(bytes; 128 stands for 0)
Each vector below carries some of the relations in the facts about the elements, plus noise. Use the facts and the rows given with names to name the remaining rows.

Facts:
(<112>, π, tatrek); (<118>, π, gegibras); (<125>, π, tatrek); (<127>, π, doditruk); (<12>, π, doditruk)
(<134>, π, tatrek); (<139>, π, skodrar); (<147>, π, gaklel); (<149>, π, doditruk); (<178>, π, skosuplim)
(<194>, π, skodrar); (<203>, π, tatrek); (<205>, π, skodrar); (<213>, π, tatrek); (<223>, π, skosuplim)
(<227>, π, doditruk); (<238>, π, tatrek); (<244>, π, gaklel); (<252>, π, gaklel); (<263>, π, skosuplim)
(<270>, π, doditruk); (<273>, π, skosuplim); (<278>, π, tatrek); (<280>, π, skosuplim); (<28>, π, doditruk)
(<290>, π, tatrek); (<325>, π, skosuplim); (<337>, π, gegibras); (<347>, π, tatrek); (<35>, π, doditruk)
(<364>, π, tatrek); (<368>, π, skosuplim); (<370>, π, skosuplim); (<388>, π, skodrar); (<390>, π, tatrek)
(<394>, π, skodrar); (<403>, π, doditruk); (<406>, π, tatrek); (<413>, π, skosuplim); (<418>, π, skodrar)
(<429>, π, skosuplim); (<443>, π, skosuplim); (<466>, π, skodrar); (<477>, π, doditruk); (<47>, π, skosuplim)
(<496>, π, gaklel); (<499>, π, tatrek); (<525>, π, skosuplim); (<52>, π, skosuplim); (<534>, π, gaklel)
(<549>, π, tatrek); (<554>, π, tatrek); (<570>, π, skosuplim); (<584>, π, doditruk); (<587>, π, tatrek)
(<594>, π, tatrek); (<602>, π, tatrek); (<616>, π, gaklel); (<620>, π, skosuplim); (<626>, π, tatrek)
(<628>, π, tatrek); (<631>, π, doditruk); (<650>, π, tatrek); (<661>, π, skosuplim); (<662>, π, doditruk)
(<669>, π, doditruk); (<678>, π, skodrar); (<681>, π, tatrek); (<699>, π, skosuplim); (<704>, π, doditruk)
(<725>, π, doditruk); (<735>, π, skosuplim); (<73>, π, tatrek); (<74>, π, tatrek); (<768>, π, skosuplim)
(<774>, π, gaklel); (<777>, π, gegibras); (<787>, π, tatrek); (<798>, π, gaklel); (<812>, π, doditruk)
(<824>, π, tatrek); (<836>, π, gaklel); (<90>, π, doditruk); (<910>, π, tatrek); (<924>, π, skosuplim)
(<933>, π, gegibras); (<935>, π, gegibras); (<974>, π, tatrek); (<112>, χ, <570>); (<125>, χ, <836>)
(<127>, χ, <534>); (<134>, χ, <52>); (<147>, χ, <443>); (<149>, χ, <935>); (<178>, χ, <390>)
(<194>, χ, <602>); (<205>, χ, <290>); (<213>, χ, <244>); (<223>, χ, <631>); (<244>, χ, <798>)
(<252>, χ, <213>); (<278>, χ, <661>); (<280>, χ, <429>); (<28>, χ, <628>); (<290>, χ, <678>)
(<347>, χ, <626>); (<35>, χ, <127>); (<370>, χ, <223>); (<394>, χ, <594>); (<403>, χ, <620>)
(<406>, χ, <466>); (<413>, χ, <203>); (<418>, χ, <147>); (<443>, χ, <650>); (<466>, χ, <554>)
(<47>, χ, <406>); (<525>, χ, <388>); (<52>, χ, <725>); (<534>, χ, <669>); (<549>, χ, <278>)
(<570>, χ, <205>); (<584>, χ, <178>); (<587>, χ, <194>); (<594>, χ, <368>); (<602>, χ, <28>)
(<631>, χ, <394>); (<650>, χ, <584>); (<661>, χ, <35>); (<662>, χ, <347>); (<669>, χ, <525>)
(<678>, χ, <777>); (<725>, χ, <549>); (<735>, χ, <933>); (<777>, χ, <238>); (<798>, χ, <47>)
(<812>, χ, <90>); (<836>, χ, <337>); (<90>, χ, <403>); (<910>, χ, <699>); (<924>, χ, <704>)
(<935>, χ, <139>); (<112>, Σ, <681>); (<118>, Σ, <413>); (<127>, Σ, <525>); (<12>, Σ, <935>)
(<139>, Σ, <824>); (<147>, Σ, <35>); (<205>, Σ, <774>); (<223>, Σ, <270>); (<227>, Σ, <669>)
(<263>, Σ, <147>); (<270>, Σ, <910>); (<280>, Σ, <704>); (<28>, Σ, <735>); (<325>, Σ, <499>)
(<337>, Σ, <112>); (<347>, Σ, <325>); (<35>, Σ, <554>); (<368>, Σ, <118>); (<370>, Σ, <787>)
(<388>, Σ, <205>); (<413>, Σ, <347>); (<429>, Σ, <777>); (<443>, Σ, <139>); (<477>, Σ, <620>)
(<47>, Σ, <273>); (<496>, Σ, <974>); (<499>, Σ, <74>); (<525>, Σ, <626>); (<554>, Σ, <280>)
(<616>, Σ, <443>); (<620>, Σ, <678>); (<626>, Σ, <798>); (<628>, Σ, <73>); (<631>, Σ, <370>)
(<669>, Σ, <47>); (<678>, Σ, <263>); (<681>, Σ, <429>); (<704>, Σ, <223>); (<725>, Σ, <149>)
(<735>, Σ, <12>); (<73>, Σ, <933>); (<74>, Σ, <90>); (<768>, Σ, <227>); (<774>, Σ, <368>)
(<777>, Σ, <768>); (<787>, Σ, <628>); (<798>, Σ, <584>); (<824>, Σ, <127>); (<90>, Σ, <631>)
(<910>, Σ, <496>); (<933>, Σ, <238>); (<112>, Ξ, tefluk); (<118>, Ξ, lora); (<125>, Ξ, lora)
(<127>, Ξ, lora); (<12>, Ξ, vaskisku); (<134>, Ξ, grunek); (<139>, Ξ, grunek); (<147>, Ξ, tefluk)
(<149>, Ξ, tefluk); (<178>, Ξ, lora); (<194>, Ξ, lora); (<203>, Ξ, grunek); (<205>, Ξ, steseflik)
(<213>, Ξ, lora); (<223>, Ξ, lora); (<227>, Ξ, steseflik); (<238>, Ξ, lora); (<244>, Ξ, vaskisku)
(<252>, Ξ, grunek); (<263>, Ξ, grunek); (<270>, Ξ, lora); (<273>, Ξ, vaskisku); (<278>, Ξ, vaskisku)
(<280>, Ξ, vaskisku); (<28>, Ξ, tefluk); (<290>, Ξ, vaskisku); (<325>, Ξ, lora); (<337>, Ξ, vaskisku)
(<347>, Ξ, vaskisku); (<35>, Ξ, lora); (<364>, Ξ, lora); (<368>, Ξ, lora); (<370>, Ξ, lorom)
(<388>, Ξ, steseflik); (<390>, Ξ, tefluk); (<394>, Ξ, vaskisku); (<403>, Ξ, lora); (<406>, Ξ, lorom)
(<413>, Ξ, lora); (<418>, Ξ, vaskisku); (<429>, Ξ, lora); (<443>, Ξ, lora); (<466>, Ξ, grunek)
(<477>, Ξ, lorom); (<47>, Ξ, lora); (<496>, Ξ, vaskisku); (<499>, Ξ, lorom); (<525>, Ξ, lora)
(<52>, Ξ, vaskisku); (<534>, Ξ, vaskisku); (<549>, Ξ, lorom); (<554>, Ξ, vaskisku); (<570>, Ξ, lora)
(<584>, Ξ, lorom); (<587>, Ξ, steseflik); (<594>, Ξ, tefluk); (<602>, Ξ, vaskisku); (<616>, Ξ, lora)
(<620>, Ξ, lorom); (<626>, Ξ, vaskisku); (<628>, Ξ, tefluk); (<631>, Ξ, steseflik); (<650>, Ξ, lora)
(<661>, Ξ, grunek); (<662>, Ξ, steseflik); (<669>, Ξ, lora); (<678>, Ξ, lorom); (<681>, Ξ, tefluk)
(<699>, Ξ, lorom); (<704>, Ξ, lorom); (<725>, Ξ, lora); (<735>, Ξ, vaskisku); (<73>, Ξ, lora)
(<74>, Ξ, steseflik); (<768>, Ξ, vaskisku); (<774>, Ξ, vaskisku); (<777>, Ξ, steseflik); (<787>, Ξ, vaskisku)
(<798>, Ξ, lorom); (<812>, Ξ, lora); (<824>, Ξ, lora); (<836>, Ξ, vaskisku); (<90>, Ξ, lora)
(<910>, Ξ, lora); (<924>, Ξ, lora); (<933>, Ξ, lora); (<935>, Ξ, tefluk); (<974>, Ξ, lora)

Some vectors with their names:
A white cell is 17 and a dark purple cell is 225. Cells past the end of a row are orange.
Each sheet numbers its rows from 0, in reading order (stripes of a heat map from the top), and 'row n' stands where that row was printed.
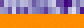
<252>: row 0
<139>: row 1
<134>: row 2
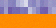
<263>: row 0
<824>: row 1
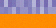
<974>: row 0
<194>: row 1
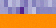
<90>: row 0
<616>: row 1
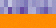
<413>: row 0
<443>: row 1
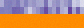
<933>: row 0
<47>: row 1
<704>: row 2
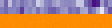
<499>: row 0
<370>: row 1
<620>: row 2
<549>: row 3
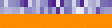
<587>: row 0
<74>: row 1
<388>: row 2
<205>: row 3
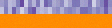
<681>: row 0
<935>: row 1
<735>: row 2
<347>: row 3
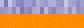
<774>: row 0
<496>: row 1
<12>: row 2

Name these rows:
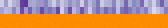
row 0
<631>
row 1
<678>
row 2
<280>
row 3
<270>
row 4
<910>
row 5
<149>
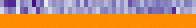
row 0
<725>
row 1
<127>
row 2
<28>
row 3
<584>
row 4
<418>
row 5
<118>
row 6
<390>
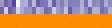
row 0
<35>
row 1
<238>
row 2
<626>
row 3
<406>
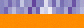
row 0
<699>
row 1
<534>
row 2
<337>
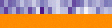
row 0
<203>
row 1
<554>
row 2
<777>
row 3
<227>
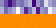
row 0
<52>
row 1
<525>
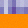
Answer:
<223>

